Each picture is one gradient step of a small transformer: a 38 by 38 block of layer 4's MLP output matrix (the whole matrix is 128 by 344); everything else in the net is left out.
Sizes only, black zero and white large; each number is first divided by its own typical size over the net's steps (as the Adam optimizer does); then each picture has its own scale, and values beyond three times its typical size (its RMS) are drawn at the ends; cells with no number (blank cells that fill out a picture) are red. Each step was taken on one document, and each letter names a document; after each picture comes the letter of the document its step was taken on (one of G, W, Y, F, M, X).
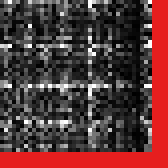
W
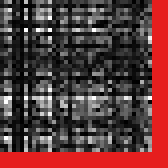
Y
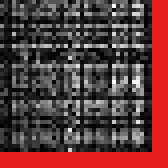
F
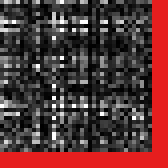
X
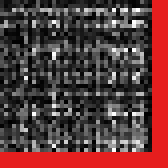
F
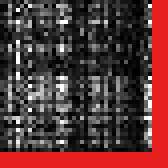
W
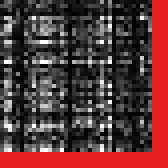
Y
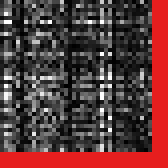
Y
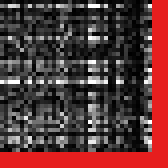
W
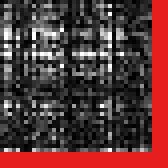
Y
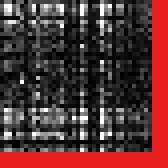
X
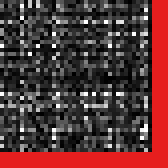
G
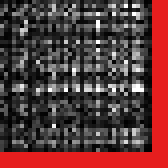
F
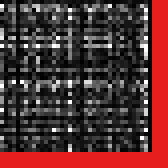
G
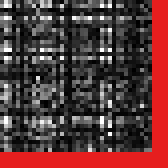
Y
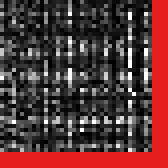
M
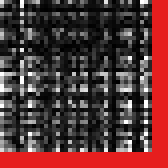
M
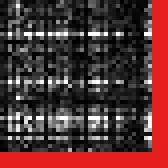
W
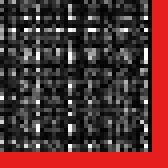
G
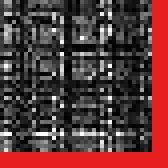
Y
